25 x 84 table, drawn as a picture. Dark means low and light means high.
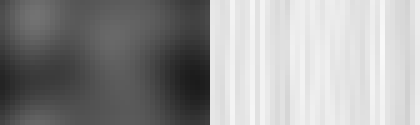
The table splits into one row of 2 panels. Panel 1,1: low, smooth. Panel 1,2: very high, streaked downward, faint in contrast.
